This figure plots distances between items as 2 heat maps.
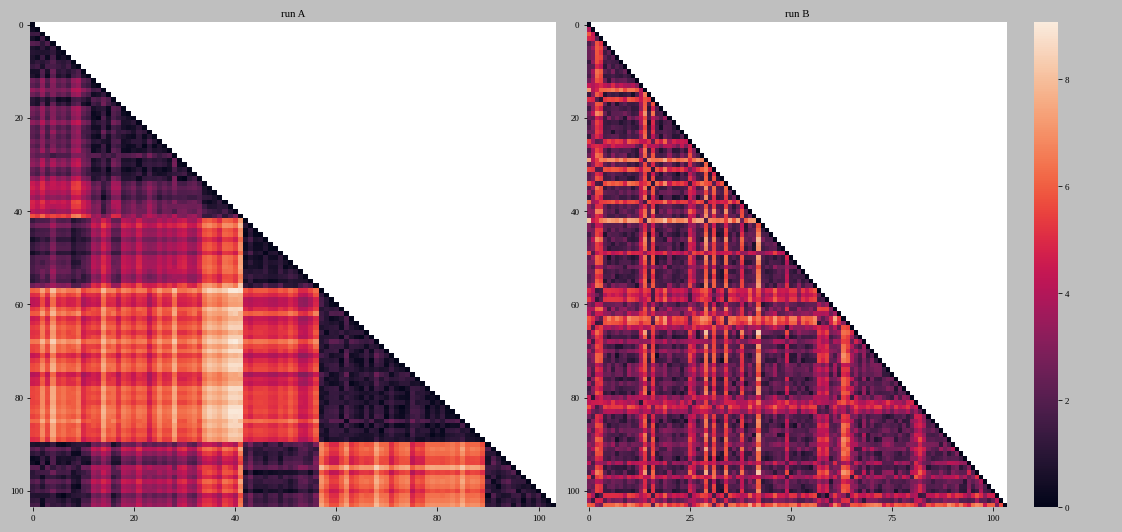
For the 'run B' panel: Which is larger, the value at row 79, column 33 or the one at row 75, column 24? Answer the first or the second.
the second
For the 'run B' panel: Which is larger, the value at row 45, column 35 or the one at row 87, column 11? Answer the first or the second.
the second
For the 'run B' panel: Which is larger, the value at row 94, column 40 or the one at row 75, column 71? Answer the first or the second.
the first
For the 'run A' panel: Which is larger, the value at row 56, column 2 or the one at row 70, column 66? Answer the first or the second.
the first
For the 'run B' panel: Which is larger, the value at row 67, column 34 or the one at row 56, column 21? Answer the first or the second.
the first
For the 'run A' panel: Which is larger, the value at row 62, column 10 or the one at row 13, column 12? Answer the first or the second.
the first
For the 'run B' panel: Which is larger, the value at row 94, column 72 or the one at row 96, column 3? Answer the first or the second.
the second
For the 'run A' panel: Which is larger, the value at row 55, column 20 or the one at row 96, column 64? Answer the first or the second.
the second
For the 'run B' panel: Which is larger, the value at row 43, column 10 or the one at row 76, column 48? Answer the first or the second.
the first
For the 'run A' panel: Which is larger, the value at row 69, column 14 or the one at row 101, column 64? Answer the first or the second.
the first
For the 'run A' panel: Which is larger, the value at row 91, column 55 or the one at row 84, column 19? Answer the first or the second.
the second
